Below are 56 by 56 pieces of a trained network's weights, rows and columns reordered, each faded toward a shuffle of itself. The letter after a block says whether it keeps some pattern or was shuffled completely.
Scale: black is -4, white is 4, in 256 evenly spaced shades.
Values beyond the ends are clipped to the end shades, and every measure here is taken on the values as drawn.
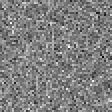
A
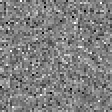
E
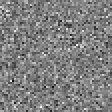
A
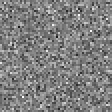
A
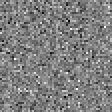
A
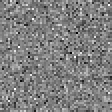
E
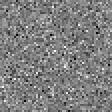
A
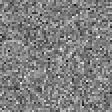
A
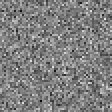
A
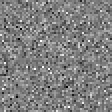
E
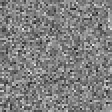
E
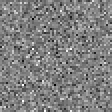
A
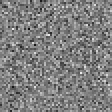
A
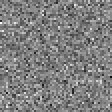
E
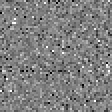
E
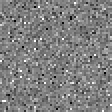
E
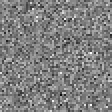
A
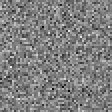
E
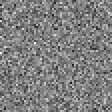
E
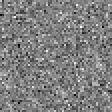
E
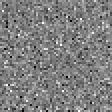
E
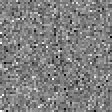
E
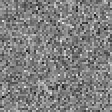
E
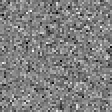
A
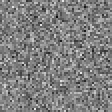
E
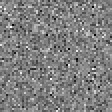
E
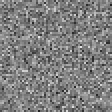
A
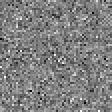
E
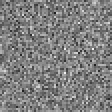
E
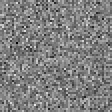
A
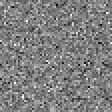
A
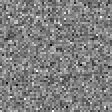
A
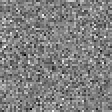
E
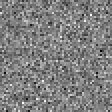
A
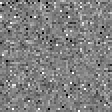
E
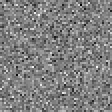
E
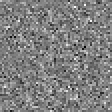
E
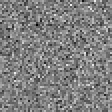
A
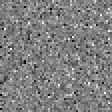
A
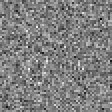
E
